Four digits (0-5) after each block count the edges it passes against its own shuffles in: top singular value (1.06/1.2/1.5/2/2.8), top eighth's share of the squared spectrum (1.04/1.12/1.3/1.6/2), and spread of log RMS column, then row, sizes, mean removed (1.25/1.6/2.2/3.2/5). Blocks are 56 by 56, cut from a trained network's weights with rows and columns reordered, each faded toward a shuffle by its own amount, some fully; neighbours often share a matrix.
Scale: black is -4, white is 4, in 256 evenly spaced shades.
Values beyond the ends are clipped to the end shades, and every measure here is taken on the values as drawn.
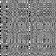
4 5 2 2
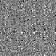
3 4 1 1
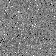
1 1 0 0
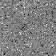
2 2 1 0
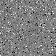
0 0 0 0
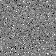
0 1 0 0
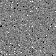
2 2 0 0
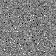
2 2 0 0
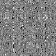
3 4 2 1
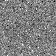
0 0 0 0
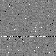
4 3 0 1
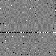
4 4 0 1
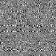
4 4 1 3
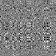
4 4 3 3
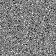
0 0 0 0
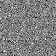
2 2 0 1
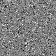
0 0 0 0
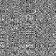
3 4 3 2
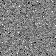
0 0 0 0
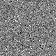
0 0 0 0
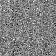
2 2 0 0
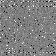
3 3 0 1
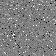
1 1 0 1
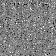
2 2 0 1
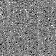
2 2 0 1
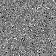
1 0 0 0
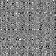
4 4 1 3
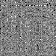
3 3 0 2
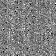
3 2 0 1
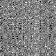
3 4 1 2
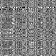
4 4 1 3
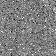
1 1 0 0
